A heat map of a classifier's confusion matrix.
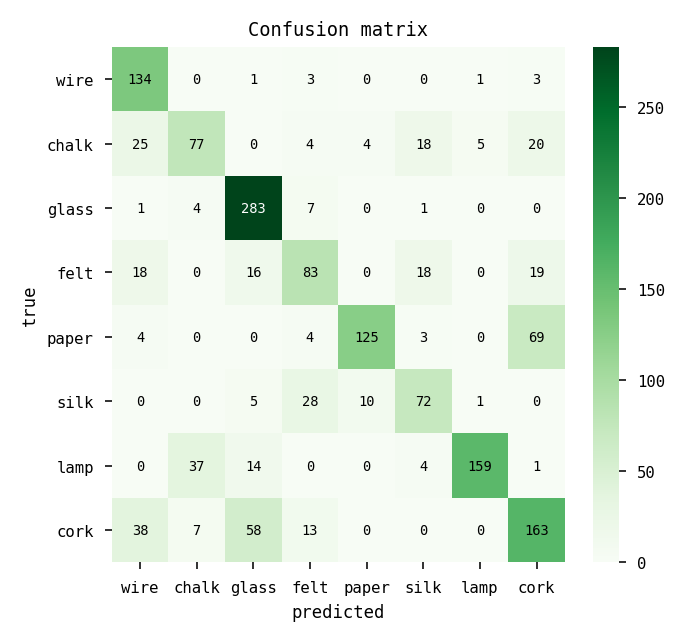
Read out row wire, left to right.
134 0 1 3 0 0 1 3
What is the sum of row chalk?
153
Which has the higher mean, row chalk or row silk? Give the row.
chalk
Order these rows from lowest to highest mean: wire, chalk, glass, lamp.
wire, chalk, lamp, glass
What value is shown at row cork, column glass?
58
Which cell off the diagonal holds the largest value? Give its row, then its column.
paper, cork
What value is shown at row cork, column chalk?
7
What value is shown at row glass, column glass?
283
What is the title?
Confusion matrix
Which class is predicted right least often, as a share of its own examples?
chalk
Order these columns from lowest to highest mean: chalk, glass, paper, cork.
chalk, paper, cork, glass
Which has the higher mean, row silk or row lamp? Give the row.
lamp
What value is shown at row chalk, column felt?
4
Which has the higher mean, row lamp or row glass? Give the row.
glass
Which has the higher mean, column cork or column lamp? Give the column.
cork
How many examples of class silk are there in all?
116
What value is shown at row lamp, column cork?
1
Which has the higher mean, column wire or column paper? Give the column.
wire
